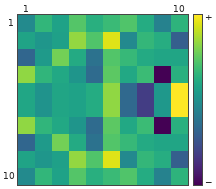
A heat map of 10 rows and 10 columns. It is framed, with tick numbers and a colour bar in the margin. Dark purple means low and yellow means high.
No overall slope runs across the table. It is mirror symmetric from top to bottom. The middle left is the smoothest part. The middle right is the ninth with the lowest average. Values change most from cell to cell in the middle right.
